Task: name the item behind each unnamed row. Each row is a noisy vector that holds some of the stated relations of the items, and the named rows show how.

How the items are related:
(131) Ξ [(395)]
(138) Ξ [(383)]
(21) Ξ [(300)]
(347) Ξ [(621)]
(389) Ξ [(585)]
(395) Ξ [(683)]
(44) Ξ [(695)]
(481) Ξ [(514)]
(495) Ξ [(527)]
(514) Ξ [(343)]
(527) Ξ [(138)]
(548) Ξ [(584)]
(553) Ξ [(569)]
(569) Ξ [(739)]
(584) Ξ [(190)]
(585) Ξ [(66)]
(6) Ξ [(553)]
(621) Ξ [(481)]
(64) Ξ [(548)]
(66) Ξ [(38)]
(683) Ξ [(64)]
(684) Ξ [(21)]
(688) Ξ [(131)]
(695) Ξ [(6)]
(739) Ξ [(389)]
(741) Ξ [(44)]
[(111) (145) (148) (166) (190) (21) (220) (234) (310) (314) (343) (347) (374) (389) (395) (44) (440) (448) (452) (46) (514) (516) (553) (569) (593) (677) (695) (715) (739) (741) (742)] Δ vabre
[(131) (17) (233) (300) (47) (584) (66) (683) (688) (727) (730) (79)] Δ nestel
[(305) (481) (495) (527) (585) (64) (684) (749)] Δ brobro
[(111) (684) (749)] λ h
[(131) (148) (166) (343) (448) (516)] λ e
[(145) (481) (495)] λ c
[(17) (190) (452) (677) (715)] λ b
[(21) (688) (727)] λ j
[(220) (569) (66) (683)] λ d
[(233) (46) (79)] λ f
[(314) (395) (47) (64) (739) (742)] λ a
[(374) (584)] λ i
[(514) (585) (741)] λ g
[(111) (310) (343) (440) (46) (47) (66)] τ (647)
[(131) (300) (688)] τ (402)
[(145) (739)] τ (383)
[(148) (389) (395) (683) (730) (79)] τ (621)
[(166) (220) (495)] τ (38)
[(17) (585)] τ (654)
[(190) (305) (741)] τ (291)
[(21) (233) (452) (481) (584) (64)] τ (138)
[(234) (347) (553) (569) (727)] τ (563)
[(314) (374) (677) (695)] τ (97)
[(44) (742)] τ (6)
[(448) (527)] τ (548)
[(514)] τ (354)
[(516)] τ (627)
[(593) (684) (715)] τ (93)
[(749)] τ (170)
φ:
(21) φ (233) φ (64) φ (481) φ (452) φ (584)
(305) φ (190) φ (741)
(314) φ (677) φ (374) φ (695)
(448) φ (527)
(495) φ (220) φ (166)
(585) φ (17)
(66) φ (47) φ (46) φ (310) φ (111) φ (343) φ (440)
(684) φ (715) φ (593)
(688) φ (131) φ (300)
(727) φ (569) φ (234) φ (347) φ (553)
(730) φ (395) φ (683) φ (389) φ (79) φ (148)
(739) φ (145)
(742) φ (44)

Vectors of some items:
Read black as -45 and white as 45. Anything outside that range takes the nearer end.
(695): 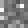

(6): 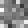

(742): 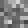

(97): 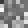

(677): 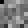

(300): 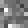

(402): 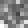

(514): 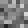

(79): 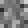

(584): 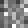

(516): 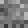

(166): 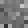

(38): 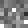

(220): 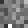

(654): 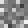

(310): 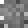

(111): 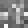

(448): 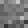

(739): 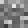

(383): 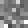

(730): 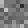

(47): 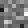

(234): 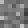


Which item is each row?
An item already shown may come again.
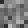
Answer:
(677)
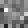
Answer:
(131)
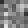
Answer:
(481)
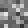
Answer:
(111)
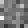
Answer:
(593)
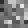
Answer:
(314)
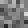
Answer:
(514)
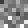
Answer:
(138)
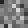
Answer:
(569)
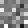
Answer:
(647)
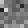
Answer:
(730)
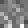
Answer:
(145)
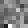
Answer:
(190)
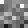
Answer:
(343)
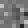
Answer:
(527)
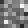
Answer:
(64)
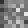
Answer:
(374)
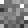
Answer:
(148)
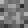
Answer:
(46)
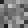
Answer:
(677)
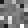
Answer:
(21)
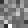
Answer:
(741)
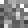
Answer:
(395)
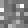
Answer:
(695)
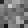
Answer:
(677)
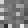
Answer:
(44)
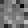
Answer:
(727)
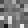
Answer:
(21)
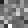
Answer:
(741)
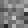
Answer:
(452)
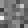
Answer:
(593)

